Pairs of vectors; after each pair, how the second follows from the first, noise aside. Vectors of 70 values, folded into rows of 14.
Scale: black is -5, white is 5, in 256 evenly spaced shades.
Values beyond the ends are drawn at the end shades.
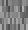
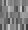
negated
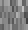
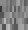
reversed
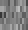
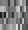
scaled up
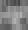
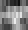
scaled up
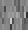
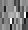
scaled up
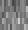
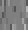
partly zeroed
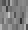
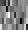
scaled up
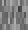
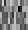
scaled up
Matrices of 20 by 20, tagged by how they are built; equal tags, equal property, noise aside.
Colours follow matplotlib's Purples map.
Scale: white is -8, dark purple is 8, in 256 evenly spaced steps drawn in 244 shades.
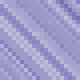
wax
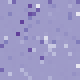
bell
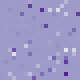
bell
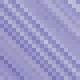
wax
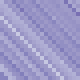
wax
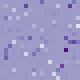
bell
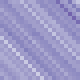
wax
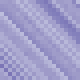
wax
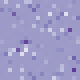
bell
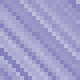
wax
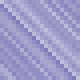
wax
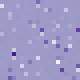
bell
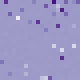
bell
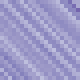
wax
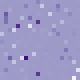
bell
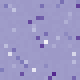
bell
